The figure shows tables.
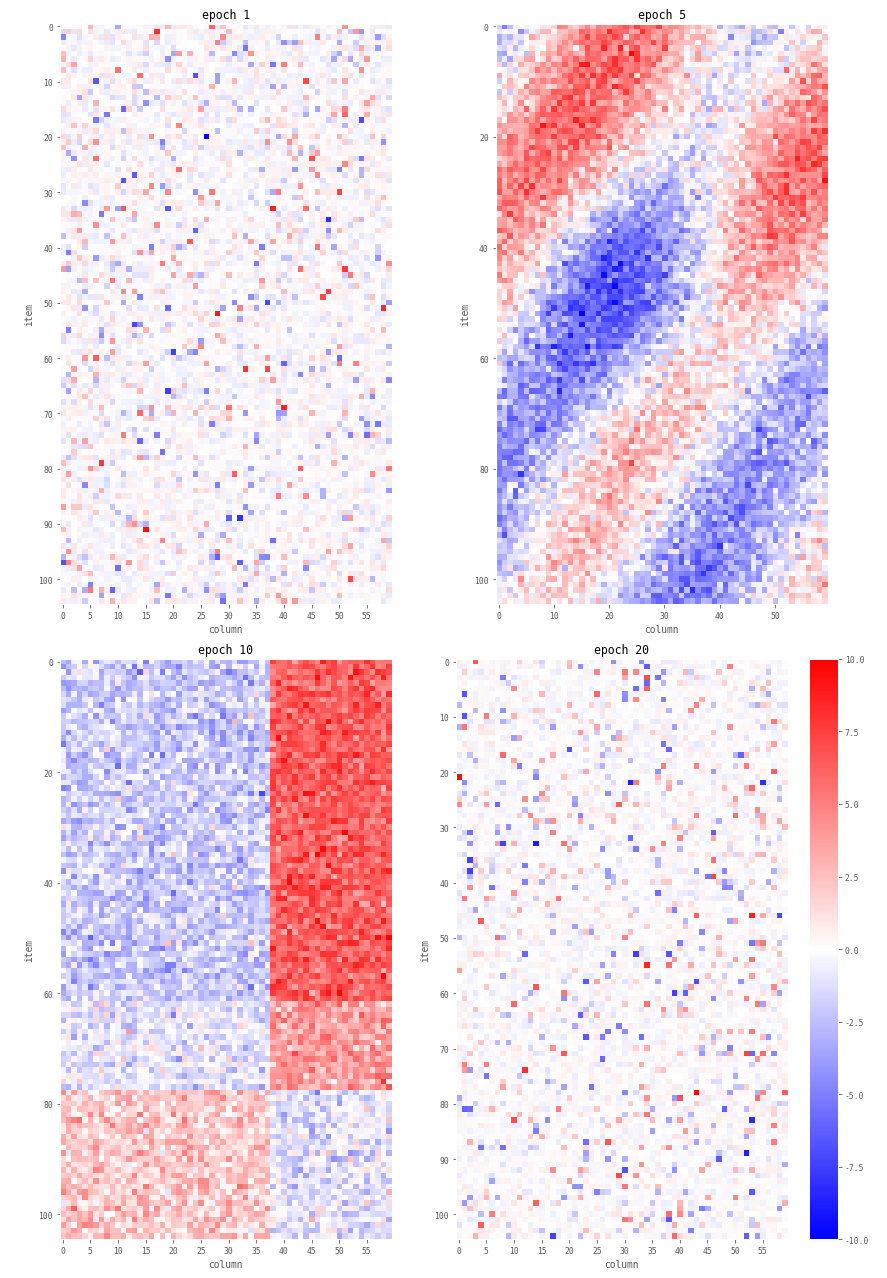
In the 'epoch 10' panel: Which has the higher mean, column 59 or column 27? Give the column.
59
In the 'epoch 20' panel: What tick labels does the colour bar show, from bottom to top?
-10.0, -7.5, -5.0, -2.5, 0.0, 2.5, 5.0, 7.5, 10.0
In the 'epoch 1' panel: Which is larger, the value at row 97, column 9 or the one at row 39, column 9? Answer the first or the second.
the second
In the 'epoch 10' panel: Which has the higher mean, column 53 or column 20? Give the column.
53
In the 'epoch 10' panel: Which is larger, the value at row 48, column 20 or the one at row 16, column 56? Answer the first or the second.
the second
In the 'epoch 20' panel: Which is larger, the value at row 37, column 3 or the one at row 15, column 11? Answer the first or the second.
the second
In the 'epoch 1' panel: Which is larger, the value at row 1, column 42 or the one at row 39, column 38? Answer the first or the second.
the second
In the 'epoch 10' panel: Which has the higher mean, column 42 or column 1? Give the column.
42
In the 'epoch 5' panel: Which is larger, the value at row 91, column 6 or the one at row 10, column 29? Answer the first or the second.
the second
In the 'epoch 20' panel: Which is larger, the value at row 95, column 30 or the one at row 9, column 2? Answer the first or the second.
the first
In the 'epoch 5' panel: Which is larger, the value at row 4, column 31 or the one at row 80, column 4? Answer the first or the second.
the first
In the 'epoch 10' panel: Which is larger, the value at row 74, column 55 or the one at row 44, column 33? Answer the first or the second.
the first
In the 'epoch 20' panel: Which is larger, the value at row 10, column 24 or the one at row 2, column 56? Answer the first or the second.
the first
